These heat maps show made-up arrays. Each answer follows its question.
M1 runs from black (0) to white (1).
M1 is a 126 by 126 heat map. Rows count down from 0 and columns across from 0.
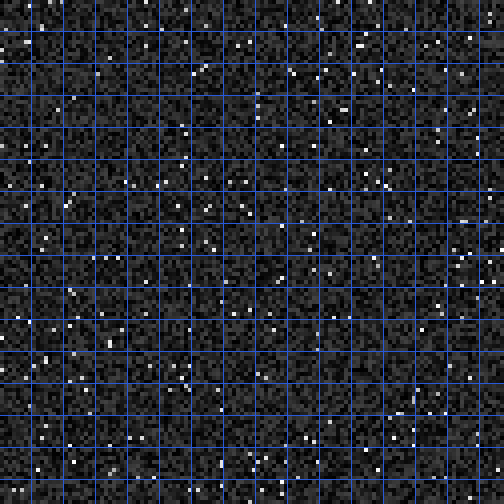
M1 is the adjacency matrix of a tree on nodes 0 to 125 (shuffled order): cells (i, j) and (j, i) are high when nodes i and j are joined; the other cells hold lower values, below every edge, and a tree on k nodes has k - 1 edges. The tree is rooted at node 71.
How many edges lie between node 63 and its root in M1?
4
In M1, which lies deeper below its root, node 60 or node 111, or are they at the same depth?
node 60
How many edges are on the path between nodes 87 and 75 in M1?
4
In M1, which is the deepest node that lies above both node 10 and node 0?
6
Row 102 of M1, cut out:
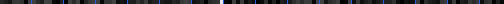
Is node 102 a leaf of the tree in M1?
yes
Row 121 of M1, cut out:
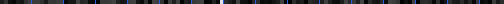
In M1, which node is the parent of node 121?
55
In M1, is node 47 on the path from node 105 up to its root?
yes
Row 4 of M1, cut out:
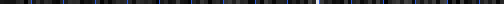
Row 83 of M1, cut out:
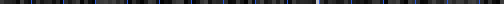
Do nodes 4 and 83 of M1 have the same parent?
yes
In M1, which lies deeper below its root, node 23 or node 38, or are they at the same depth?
the same depth
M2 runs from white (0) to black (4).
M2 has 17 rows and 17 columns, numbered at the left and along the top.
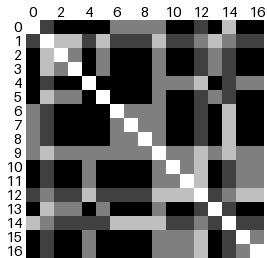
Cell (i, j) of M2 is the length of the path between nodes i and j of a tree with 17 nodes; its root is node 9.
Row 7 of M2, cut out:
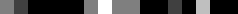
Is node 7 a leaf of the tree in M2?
yes
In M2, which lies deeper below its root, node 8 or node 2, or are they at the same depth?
the same depth
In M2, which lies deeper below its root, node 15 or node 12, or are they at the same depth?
node 15
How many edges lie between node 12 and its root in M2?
1
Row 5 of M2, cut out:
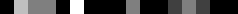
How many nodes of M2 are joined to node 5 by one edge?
1
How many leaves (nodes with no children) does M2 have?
13
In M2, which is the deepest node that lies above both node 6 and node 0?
14
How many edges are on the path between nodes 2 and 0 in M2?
4
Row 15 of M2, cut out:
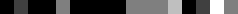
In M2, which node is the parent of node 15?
12
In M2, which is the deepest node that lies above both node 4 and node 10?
12
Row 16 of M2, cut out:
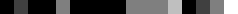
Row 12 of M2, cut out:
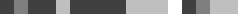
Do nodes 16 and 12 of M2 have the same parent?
no
